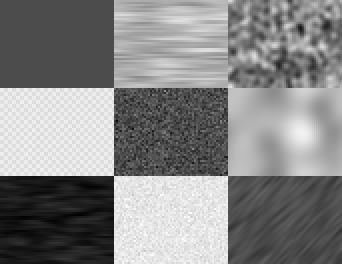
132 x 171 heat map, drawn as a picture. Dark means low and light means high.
It is made of 3 by 3 panels. Panel 1,1: low, flat. Panel 1,2: high, streaked across. Panel 1,3: middling, blotchy, strong in contrast. Panel 2,1: very high, checkered, faint in contrast. Panel 2,2: low, fine-grained. Panel 2,3: high, smooth. Panel 3,1: very low, streaked across, faint in contrast. Panel 3,2: very high, fine-grained, faint in contrast. Panel 3,3: low, slanting up to the right, faint in contrast.
